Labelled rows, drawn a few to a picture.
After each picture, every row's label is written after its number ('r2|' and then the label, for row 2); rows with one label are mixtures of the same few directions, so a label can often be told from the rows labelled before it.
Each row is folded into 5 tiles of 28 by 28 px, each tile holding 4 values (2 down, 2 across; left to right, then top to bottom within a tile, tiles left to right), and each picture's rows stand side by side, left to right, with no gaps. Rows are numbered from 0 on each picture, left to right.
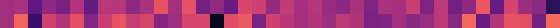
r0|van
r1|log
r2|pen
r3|pen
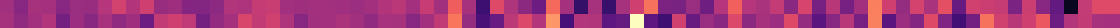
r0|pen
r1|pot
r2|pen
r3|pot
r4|log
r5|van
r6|van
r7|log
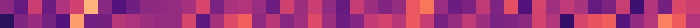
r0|log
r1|pen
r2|pot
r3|van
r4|pot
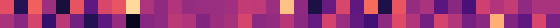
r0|pen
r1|pen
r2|van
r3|log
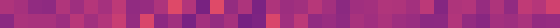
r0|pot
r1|pot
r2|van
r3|pen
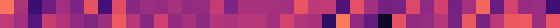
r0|van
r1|van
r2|pen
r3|pen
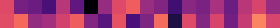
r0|log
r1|van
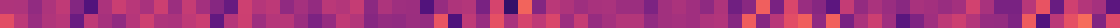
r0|log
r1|log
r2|pot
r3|van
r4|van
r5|pen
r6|pot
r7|pen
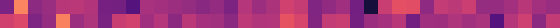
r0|pen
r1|van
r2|log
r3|log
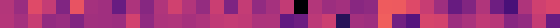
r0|pot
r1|van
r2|pen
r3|log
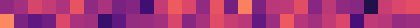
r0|pot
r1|van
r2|log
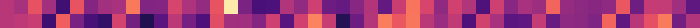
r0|pen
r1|log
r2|pot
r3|pen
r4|pen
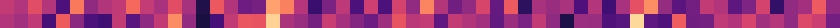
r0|pen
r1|pot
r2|van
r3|van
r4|log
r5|pot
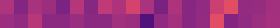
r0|pen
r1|log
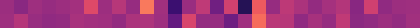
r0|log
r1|van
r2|van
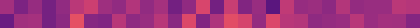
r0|log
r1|pen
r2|log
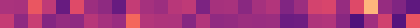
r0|pot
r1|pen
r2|log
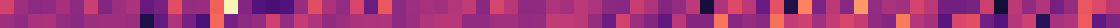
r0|van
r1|log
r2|van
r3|pot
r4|pen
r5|van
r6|pen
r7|pen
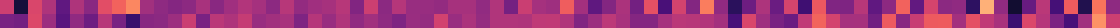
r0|pen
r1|pen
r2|van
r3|van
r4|van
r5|van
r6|pen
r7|van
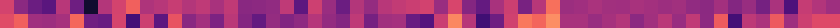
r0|log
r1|van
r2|pen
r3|pot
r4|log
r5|van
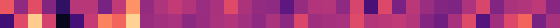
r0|pot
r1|log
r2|van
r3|pen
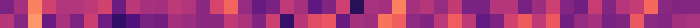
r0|van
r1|log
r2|pot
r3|pot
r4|log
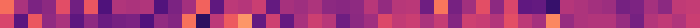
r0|van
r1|pen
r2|pot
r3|pen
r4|pot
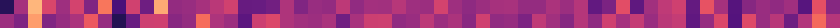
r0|van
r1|pen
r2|pen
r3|pen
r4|pot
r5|van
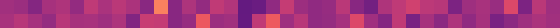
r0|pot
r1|pen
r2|log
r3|van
